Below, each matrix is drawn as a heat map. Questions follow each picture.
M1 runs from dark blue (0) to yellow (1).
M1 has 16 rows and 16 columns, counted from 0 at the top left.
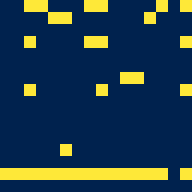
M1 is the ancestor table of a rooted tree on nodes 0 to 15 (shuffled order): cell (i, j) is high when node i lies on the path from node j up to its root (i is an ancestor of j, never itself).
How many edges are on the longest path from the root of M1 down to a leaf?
4
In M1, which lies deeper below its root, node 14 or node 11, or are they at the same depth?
node 11
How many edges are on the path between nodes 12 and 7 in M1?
5
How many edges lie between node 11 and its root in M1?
2
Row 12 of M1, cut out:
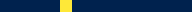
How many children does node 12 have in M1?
1
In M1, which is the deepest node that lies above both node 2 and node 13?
0
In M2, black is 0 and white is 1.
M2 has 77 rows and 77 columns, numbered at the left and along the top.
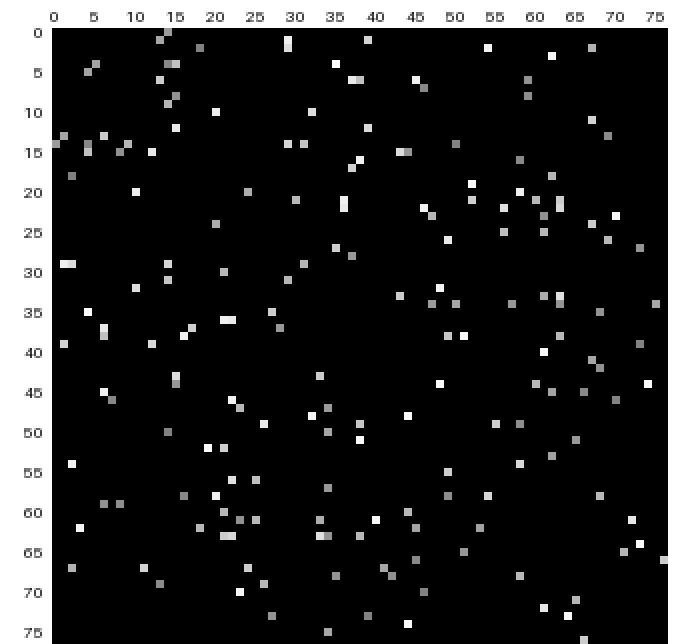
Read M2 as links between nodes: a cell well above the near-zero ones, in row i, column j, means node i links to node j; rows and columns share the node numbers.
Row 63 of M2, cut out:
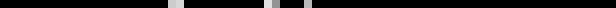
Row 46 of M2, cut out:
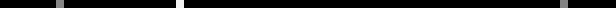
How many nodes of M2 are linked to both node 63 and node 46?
1
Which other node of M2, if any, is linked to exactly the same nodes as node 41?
node 11
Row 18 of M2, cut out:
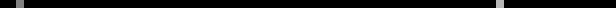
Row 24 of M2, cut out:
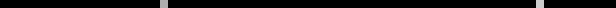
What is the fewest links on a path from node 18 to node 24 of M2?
3
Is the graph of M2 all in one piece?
yes
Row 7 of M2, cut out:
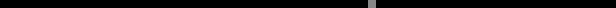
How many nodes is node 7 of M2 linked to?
1
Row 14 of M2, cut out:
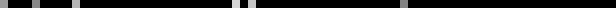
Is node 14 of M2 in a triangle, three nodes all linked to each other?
yes
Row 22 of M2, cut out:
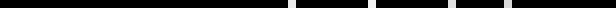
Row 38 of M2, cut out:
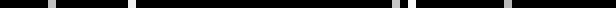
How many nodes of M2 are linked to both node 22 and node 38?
1
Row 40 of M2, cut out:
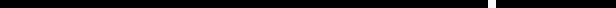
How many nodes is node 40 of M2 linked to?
1
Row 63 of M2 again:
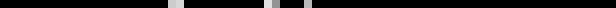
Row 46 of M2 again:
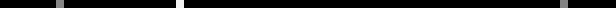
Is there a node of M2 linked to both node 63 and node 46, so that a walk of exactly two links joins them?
yes
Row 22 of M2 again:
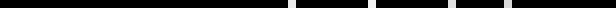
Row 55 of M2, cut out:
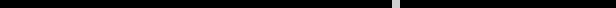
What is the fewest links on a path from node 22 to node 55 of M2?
4
